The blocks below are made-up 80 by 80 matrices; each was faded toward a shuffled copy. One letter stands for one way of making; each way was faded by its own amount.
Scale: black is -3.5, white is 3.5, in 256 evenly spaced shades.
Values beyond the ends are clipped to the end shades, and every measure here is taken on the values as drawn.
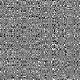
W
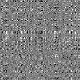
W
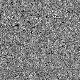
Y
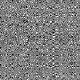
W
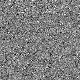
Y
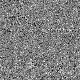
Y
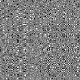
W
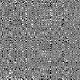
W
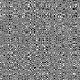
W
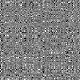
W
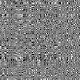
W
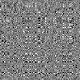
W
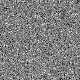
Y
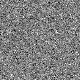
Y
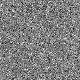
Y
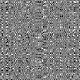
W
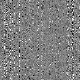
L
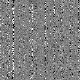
L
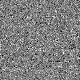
Y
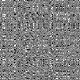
W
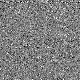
Y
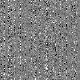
L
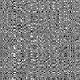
W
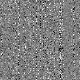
L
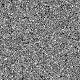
Y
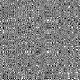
W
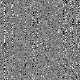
L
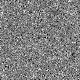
Y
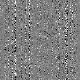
L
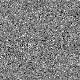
Y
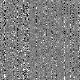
L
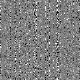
L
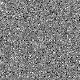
Y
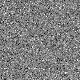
Y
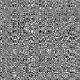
W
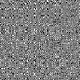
W
